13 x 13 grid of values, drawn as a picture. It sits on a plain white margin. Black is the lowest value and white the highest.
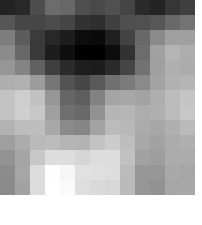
The field climbs toward the bottom. The texture is blotchy. The bottom right is the smoothest part. The ninth with the lowest average is the top middle.
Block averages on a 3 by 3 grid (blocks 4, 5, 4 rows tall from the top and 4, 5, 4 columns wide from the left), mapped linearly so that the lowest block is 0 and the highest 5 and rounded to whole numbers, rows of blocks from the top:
1 0 2
4 2 4
4 5 4
